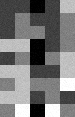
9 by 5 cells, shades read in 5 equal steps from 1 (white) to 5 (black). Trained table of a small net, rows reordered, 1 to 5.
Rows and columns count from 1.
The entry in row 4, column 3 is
5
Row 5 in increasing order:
2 3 3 4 5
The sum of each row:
19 18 17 16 17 14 12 15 13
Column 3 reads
5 4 3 5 5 4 3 4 5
